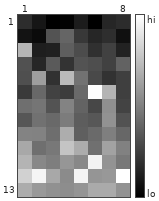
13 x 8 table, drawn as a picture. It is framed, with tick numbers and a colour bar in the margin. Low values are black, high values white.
On average the colour sits 40% of the way up the scale. The top right is the smoothest part. There is an overall slope up to the bottom.
